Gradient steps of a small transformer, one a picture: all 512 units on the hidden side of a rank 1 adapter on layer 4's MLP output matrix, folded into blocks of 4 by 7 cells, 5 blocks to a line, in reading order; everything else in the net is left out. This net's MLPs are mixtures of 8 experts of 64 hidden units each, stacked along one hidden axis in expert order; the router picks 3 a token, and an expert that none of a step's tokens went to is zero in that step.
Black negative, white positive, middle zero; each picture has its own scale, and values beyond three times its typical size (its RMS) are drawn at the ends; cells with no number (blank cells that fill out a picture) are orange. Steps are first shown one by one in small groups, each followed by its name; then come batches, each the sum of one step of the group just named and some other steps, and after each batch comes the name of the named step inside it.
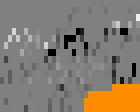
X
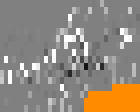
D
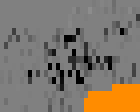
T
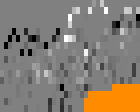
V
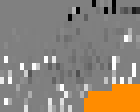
D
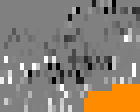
T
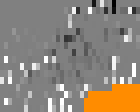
T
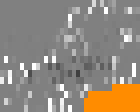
D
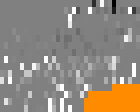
V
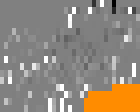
D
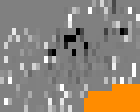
X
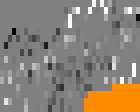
V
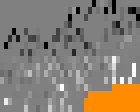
V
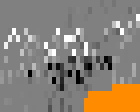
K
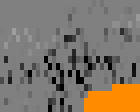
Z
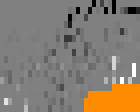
Z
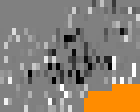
Z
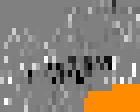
K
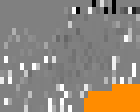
K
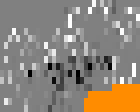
K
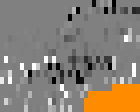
Z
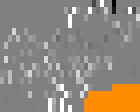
K
